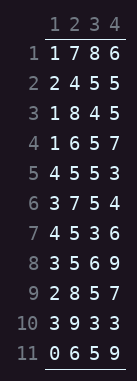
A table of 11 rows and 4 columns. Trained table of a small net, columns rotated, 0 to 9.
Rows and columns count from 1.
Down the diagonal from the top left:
1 4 4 7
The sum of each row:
22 16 18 19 17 19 18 23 22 18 20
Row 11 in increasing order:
0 5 6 9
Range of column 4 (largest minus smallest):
6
